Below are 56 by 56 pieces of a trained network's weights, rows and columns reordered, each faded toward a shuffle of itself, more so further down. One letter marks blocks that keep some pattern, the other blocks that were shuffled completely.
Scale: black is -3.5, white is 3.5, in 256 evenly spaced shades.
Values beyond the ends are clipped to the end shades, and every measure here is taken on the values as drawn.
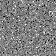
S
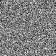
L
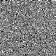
L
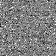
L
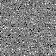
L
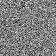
L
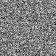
S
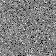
S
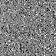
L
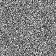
S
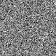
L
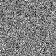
L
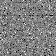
L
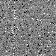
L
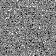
L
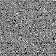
L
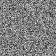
L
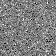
S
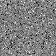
S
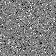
S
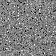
S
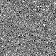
L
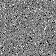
S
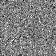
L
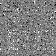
L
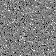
S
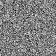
L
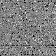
L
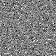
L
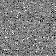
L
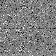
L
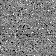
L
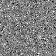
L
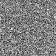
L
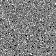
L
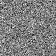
S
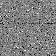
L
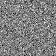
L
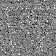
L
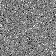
S
